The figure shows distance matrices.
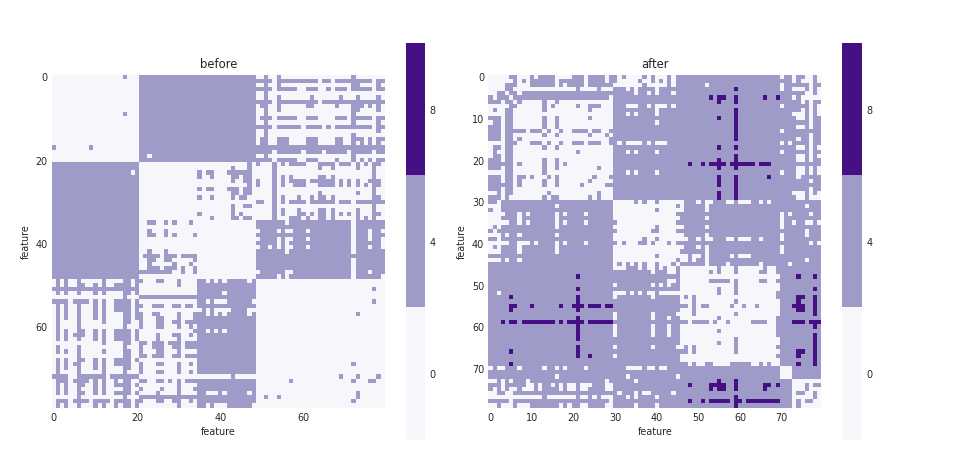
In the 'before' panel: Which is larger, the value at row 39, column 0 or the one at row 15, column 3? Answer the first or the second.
the first
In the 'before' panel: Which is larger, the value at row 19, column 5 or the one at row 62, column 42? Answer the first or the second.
the second
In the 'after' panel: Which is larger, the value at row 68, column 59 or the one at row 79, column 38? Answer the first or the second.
the second
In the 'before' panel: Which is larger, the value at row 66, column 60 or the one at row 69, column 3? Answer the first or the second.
the second
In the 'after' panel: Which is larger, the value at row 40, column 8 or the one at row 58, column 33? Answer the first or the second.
the second
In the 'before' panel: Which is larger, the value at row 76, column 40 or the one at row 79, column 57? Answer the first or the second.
the first
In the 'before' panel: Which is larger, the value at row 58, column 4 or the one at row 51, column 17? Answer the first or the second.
the second
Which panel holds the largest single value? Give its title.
after
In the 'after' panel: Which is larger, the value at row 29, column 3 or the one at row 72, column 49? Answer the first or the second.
the second
